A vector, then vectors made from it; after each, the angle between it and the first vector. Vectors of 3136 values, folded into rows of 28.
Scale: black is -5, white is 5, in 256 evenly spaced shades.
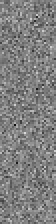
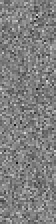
nearly parallel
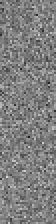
partly opposed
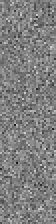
nearly parallel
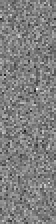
partly opposed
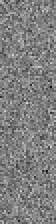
orthogonal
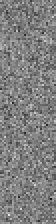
partly opposed
